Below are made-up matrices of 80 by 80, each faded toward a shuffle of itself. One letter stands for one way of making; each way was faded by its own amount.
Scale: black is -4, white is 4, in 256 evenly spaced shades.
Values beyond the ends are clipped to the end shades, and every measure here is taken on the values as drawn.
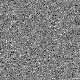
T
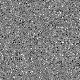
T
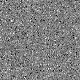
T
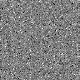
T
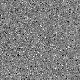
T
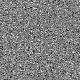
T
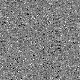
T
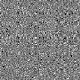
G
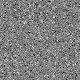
T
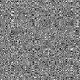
G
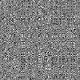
G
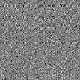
G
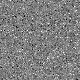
T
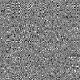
G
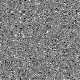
T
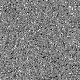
T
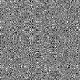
G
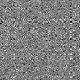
G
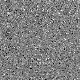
T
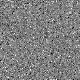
T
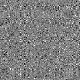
G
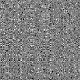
G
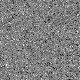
T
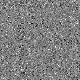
T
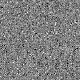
T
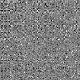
G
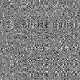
G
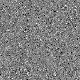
T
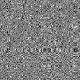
G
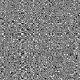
G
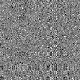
G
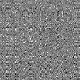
G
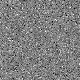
T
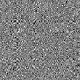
G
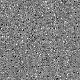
T
